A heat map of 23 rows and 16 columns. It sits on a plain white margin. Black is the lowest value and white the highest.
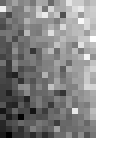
The top right is the ninth with the highest average. There is an overall slope up to the top right. Neither half mirrors the other. On average the colour sits 50% of the way up the scale. The ninth with the lowest average is the bottom left.
